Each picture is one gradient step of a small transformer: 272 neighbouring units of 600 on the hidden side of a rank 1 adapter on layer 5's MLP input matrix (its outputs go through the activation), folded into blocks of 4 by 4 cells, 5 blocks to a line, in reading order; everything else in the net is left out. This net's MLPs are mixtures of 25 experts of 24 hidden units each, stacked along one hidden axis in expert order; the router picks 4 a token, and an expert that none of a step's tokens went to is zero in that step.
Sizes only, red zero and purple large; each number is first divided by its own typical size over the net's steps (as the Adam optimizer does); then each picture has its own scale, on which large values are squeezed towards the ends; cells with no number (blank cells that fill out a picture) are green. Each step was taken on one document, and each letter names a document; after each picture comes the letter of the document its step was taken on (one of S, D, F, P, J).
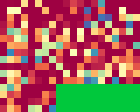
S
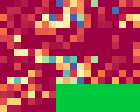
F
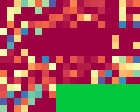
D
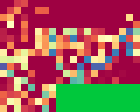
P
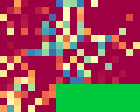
P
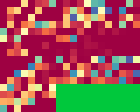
D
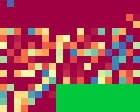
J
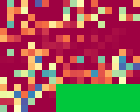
J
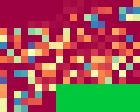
J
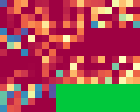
D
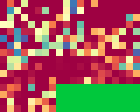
S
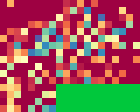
S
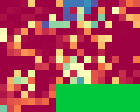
F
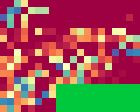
P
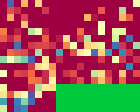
J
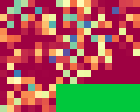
F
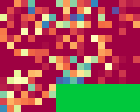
F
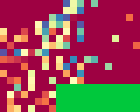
S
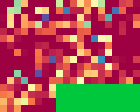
F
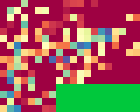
S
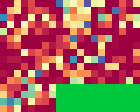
F
